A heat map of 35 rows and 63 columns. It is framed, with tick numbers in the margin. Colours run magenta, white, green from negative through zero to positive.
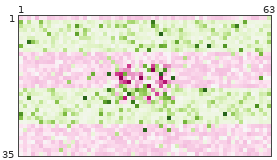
The centre is the roughest part. Stripes running across repeat 2 times from top to bottom. An odd patch, rougher than its surroundings, sits in the centre.
